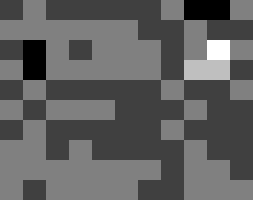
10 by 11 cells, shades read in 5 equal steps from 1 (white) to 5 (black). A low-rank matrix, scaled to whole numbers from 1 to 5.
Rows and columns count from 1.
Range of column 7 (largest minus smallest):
1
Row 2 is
3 3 3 3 3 3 4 4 3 4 4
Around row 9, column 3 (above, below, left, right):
4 3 3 3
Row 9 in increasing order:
3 3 3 3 3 3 3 3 3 4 4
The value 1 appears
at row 3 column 10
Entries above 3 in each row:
8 4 4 3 8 6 9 7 2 3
